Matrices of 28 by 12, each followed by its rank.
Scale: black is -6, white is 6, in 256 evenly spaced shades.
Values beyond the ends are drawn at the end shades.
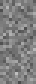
full rank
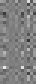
two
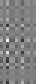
one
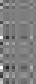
one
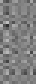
two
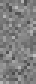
full rank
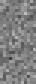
full rank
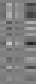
one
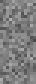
full rank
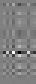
one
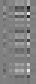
one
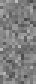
full rank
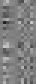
two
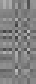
two
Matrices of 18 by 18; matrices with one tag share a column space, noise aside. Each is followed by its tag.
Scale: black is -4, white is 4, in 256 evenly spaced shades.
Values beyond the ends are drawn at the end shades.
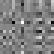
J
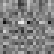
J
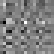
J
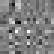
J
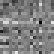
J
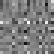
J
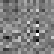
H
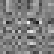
J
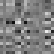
J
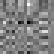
J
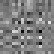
J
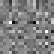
J
